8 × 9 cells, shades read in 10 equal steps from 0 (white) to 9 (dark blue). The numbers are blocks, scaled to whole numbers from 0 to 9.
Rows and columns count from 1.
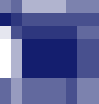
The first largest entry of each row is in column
2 1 3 3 3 3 7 7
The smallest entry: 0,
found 3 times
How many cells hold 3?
7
